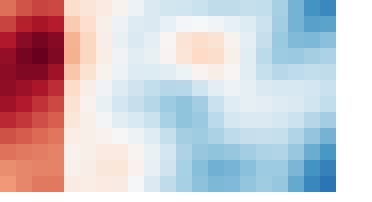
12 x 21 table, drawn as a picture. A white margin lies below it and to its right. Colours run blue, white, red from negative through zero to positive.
There are no lone odd cells. The left part is higher, up to a seam about 20% of the way across. Values rise toward the left. There are no regular stripes. The middle right is the calmest part. Overall the values sit about 50% of the way up the scale. The bottom right is the ninth with the lowest average.
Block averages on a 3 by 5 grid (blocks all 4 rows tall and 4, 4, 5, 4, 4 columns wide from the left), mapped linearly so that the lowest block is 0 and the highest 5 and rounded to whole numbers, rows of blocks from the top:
5 2 2 1 0 | 5 2 1 1 1 | 4 2 1 0 0
